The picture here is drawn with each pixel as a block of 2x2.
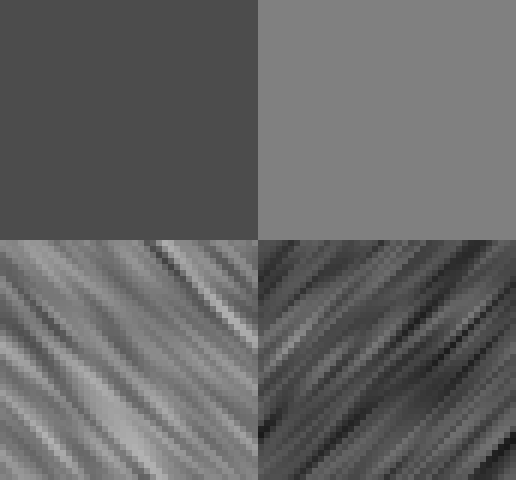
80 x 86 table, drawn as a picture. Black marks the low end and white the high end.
The table splits into 2 rows of 2 panels. Panel 1,1: low, flat. Panel 1,2: middling, flat. Panel 2,1: middling, slanting down to the right. Panel 2,2: low, slanting up to the right.
